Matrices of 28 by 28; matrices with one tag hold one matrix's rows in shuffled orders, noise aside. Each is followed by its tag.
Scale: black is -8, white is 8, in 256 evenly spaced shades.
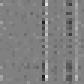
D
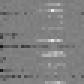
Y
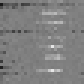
Y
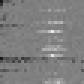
Y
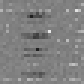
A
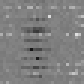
A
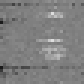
Y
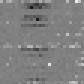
A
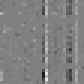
D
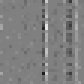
D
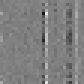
D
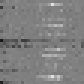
Y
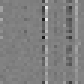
D
